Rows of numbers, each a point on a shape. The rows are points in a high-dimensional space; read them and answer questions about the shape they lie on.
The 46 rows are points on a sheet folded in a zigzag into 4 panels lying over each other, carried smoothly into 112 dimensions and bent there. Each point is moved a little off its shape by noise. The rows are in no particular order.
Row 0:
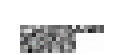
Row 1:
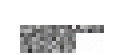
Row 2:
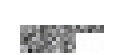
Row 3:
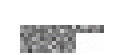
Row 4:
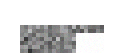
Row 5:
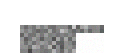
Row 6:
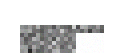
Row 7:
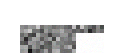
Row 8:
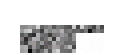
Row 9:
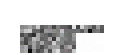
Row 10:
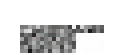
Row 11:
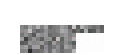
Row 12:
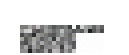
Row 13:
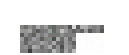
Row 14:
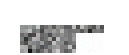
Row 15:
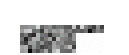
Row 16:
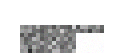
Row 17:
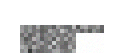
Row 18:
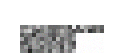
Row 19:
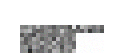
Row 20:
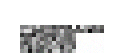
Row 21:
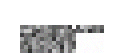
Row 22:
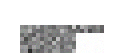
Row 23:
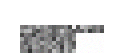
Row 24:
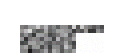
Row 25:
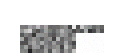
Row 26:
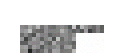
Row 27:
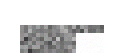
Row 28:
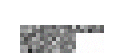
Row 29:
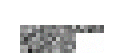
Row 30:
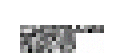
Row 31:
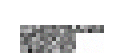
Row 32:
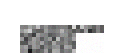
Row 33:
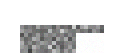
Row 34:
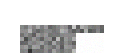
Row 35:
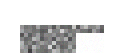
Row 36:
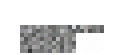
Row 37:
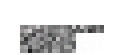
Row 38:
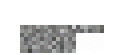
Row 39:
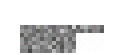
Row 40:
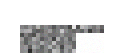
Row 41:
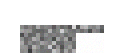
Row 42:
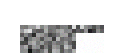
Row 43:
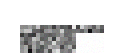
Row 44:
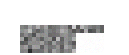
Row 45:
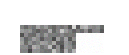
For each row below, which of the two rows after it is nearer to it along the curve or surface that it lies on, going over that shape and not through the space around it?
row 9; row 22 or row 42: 22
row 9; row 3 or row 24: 3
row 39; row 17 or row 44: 44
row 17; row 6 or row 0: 6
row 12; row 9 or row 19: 19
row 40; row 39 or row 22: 22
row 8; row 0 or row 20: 20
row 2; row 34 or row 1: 1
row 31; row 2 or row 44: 2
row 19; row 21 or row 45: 21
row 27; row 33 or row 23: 23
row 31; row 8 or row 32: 8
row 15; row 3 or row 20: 20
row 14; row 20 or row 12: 20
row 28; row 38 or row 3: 3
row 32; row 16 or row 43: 16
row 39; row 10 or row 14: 10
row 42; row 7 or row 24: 24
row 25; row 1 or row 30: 1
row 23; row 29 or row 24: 24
